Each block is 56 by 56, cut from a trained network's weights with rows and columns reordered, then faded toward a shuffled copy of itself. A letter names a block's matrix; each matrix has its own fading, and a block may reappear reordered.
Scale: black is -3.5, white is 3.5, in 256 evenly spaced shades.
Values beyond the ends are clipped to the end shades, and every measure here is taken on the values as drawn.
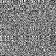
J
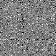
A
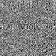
J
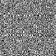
J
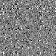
A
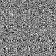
J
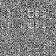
J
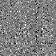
A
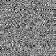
J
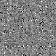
A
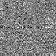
J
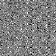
A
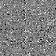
A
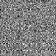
J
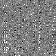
A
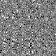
A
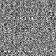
J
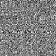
J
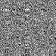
J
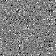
A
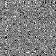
A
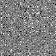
A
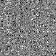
A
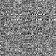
J
